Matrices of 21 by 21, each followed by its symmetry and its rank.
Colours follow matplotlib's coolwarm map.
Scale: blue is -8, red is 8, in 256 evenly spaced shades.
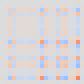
symmetric, rank one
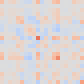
symmetric, rank three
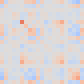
symmetric, rank three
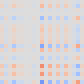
neither, rank one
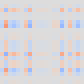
neither, rank one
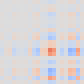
symmetric, rank one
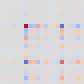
symmetric, rank one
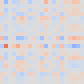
neither, rank two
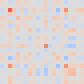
symmetric, rank three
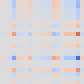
neither, rank one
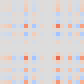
symmetric, rank one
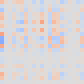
neither, rank two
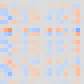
neither, rank two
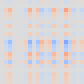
neither, rank one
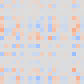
neither, rank two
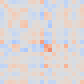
symmetric, rank three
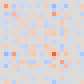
symmetric, rank three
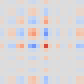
symmetric, rank one
